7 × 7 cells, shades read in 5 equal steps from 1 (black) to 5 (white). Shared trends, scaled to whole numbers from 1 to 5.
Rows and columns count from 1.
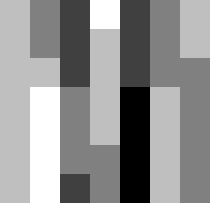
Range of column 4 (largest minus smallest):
2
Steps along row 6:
up down same down up down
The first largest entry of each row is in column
4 1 1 2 2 2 2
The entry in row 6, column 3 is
3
